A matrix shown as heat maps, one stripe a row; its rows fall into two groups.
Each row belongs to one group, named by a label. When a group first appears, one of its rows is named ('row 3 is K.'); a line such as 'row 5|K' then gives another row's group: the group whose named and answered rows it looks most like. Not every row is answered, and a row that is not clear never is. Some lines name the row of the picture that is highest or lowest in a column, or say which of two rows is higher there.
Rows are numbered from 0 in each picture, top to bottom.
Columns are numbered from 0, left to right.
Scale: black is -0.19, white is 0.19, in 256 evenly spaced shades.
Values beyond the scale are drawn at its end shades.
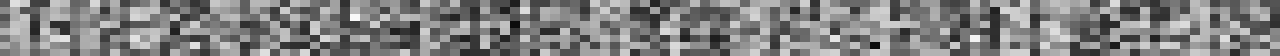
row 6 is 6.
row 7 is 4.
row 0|4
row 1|4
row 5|4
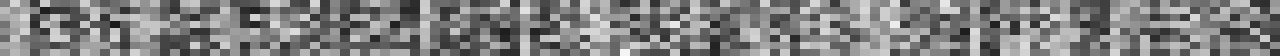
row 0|6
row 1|6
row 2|4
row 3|6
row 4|4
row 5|4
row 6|6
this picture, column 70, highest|3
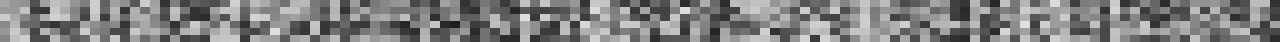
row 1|4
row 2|4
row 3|6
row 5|4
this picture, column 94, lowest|5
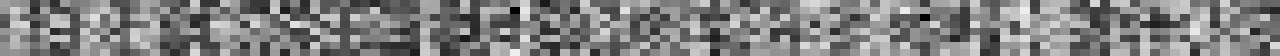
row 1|6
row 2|4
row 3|4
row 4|6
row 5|4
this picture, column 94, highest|7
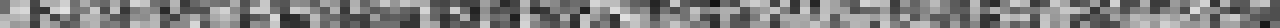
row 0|4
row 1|4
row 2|6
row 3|6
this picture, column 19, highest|3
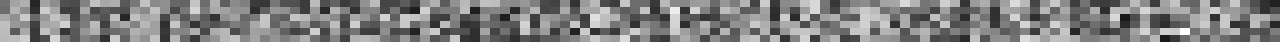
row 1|6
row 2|4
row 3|4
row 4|6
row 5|4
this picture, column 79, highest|4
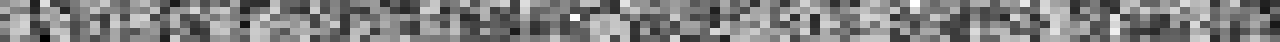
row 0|6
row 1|6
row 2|4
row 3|4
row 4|4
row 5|4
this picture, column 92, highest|4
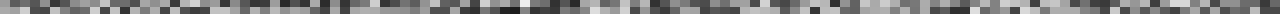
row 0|6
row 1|4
